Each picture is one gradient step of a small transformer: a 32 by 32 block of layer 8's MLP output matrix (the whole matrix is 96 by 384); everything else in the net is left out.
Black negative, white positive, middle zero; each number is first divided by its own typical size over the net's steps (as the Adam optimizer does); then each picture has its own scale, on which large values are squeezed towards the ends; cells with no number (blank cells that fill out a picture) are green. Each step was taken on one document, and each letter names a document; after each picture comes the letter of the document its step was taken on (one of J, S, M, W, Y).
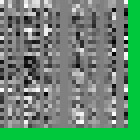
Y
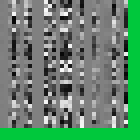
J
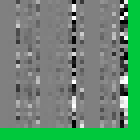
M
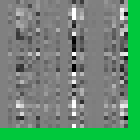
M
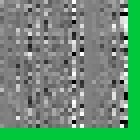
M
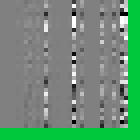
M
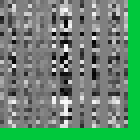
J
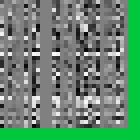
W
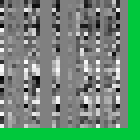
W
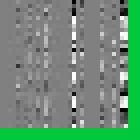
M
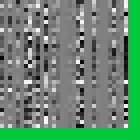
Y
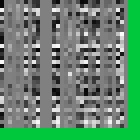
W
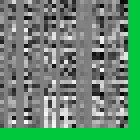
J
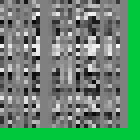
W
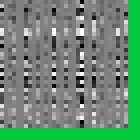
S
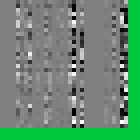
M
